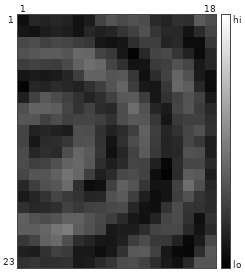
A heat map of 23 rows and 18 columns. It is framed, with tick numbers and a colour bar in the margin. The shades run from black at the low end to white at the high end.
Rings spread out from the middle left. On average the colour sits 20% of the way up the scale. The field is mottled with small blotches. No single row or column stands out from its neighbours.
